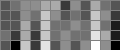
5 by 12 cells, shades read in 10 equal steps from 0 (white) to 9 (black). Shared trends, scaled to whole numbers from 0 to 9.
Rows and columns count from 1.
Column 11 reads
5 4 5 3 4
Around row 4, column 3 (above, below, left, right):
3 2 7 7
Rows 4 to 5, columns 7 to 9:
4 5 5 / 4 6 4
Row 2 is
6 6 4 5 2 4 6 5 6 2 4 7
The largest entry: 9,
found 2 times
